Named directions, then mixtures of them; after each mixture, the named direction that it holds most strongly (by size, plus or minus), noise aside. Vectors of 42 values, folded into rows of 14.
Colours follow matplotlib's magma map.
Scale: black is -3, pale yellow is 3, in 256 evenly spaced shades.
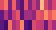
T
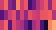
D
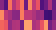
T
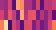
T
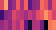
D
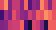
T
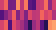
D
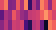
D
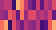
D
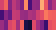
T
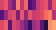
D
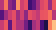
D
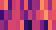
T
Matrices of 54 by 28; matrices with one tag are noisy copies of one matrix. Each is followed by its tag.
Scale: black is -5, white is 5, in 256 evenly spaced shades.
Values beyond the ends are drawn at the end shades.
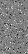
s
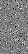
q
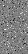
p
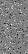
s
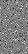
q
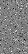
q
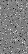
q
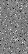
q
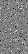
q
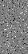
p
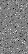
q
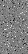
p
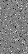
q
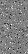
s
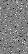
q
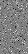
q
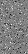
s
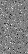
s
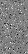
s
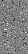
p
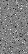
q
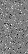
s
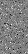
s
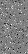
s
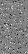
s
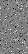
q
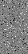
p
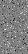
p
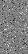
p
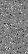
s
